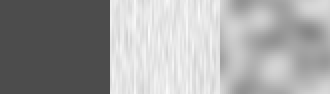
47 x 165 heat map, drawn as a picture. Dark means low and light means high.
The table splits into one row of 3 panels. Panel 1,1: low, flat. Panel 1,2: very high, streaked downward, faint in contrast. Panel 1,3: high, smooth.
